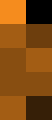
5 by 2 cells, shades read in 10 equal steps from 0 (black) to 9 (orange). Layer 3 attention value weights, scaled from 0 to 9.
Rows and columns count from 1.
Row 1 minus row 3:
4 -6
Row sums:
9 10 11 10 8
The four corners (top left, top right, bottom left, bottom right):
9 0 6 2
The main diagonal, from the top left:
9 4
